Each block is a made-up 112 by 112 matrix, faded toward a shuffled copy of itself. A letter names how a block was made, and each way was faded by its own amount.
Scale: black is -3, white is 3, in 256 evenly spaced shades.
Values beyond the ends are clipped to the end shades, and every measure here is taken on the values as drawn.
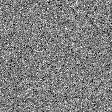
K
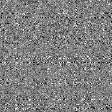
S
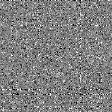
S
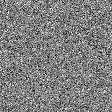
K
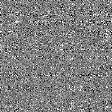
S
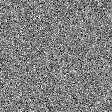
K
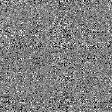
S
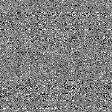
S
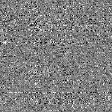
S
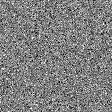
K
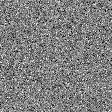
K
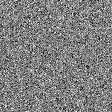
K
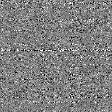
S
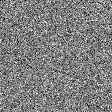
K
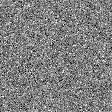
K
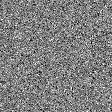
K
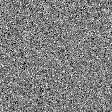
K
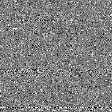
S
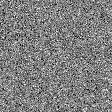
K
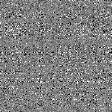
S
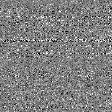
S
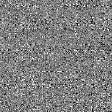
S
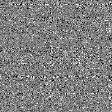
S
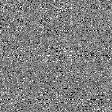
S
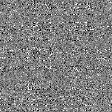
S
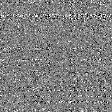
S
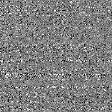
S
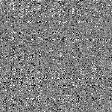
S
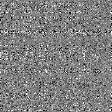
S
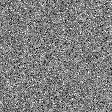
K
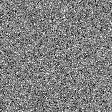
K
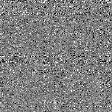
S
